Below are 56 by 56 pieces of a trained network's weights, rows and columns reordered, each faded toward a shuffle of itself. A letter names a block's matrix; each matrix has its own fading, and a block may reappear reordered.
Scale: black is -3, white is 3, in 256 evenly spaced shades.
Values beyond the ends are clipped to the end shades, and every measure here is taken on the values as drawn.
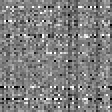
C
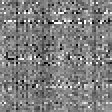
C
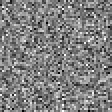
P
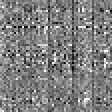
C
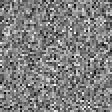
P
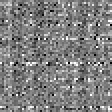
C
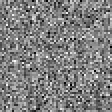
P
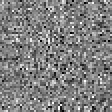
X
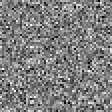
P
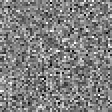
P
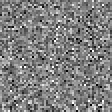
X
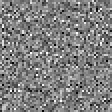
X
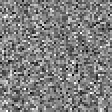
P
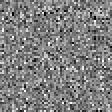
X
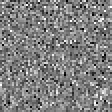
X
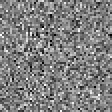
P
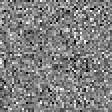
X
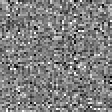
X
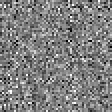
X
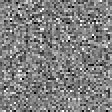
X
